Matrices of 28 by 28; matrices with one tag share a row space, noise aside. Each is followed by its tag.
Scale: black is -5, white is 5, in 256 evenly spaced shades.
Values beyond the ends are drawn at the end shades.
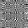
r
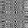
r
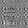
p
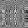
r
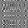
p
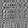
p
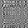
p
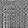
p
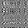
p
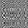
p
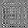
p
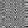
r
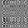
p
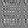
p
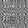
p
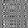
p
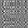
p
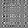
p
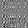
p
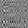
p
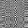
r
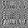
p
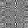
r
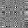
r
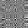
r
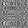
p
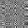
r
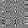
r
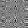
r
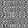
p
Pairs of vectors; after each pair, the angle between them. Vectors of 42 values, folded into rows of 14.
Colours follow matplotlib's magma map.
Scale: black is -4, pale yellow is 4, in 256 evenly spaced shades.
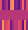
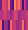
nearly opposite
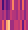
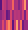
partly aligned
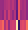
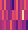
partly opposed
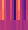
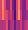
nearly parallel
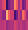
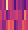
partly opposed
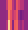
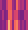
nearly parallel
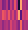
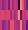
nearly parallel
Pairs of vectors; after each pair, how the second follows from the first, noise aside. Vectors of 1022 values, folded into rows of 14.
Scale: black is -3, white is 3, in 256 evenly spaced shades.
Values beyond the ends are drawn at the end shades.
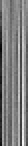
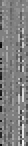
partly zeroed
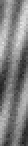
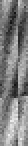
wrapped around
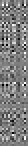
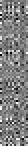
wrapped around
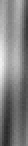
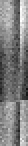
wrapped around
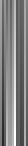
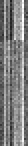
wrapped around
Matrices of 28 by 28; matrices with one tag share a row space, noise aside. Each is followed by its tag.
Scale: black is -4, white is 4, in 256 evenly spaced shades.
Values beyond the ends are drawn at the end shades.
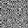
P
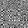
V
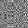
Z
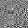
Z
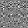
V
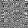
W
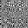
P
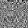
Z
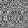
P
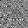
P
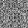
V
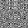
V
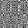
V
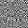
Z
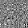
Z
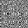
P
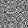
Z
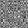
V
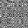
P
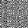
P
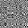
Z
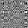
W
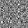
V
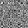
V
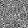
V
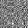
Z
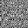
P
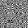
Z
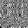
P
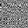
P
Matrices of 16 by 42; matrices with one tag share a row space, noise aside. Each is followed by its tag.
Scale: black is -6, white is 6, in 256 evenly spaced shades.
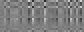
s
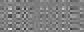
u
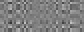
u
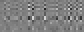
s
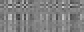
u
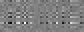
u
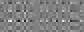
u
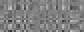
u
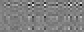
s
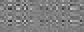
u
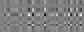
s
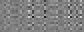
s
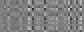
s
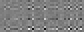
s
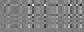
s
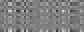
u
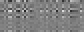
u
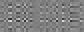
u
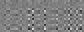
s
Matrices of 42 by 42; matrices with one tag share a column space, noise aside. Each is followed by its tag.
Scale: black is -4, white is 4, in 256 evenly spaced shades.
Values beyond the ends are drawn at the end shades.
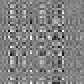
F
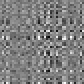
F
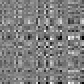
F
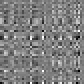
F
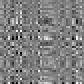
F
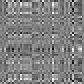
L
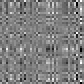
L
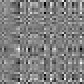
L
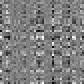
F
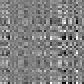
F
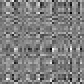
L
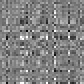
F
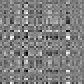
F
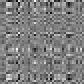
L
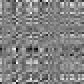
L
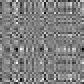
L
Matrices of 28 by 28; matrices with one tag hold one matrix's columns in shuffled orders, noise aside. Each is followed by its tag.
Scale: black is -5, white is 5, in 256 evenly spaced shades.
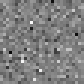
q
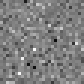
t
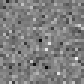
t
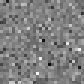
t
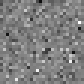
q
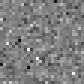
t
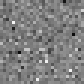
q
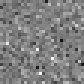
t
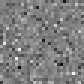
t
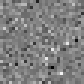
t
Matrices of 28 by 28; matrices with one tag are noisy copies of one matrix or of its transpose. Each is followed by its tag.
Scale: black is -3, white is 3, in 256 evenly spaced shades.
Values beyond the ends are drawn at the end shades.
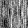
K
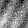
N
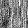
K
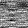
K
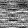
K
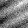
N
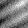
N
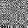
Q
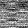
K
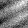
N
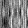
K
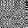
Q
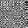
Q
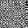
Q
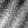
N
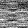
K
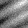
N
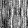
K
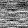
K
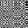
Q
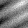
N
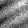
N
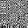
Q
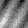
N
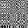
Q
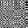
Q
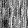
K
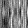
K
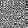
Q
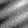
N
